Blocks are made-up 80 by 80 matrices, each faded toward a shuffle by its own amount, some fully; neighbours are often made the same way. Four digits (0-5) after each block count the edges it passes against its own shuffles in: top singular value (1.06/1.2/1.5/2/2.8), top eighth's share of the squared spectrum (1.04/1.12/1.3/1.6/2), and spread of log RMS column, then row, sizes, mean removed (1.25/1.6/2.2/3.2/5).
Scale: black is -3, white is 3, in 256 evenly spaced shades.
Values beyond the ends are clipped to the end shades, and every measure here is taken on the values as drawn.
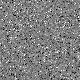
0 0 0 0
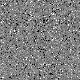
1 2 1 2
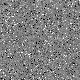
0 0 0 0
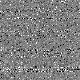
2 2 1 3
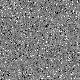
0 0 0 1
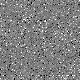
1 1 0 1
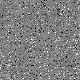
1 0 0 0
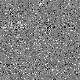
1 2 1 2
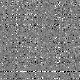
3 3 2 3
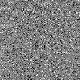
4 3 1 1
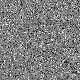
0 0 0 0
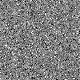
2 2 0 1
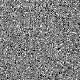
3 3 1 1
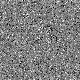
1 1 0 0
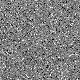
0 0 0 0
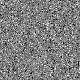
2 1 0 0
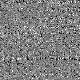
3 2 0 2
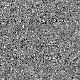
2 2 0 2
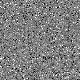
2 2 0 1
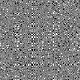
4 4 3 2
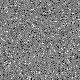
0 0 0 0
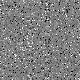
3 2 1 0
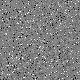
0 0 0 0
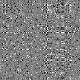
4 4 3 2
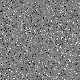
2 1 0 0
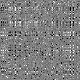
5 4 3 3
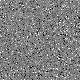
2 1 0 0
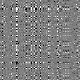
5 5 4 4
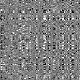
5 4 3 3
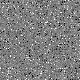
3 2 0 0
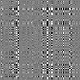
5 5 4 3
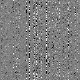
3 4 4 0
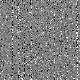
2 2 3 0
